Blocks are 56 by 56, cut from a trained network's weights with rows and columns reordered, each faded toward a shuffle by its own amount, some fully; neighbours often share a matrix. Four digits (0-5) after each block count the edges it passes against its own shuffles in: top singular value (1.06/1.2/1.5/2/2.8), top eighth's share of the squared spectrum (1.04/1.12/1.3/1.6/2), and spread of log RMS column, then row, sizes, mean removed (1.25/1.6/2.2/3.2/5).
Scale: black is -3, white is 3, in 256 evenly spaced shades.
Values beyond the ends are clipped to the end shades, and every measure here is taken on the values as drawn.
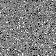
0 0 0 0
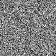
2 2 0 0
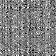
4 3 0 3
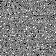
0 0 0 0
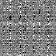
3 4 3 0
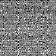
3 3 3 0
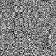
3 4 2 0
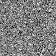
2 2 0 0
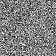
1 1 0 0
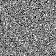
0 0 0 0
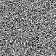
2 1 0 0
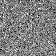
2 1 0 0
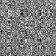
4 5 3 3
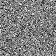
0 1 0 0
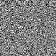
3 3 1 1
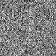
3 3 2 1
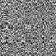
3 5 3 2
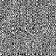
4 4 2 2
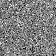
0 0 0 0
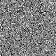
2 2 0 0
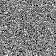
2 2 0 0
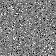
0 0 0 0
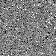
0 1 0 0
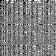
4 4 1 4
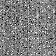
2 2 0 1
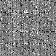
3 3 0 2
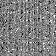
3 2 0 1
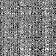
4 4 0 3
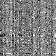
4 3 0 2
